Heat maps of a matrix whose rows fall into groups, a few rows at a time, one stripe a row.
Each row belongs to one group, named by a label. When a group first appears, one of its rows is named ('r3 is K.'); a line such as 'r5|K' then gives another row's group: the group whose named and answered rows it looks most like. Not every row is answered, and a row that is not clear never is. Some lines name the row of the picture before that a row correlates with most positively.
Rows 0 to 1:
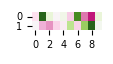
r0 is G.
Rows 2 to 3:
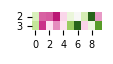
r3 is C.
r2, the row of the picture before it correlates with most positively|1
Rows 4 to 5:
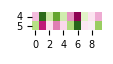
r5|C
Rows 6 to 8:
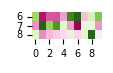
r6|C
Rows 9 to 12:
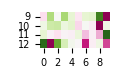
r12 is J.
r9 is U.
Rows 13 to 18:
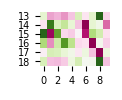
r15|J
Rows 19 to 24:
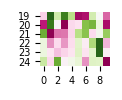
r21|C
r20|U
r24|J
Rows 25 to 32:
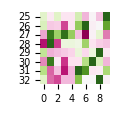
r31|C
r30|U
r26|C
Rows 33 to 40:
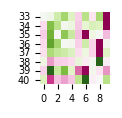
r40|C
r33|U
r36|G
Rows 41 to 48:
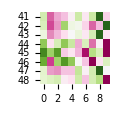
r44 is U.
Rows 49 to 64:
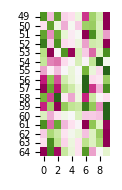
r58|J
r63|U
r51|J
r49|J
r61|J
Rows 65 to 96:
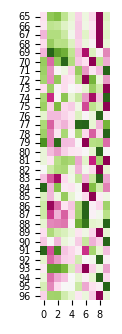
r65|G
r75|J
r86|C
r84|J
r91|J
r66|G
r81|U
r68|G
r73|U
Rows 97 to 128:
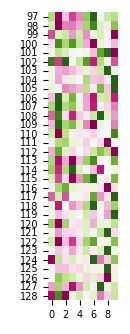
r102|J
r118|C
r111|G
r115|C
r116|G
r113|C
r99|U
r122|C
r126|G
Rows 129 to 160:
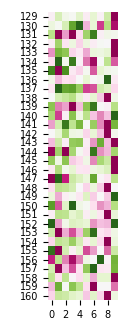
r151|G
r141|G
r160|G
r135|J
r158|J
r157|C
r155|J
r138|G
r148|G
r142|G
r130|U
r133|U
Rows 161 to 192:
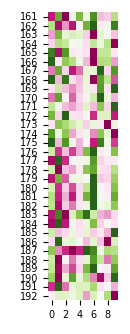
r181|C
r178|C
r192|U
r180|C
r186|G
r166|J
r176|C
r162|C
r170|U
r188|C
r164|U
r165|J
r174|J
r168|J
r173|G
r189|C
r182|C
